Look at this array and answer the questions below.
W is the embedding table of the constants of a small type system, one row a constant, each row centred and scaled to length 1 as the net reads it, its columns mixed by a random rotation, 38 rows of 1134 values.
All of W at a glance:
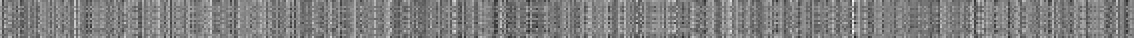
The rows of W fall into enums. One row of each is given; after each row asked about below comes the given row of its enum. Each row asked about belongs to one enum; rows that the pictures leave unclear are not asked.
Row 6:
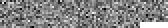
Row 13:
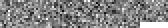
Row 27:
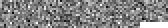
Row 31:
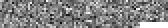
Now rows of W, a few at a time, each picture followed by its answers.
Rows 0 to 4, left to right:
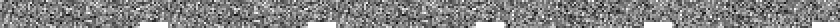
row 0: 31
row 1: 31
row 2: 31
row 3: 13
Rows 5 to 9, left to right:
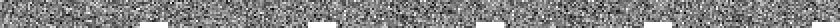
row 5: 31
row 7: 13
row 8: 13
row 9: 27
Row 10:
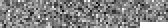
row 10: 13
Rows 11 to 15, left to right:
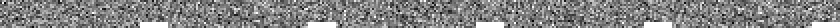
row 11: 6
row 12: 31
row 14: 27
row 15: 31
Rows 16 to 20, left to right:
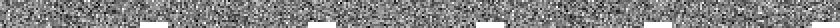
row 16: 13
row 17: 27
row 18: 6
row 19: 13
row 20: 31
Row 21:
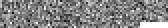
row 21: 27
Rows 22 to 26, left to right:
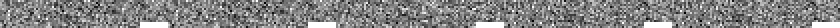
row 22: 13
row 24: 31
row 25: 27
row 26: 27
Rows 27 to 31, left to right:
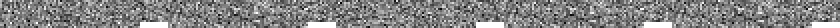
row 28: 31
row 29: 6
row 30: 31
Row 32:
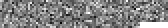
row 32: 31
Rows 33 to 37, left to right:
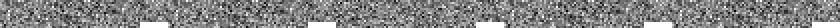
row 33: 13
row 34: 13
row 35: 6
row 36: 13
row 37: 13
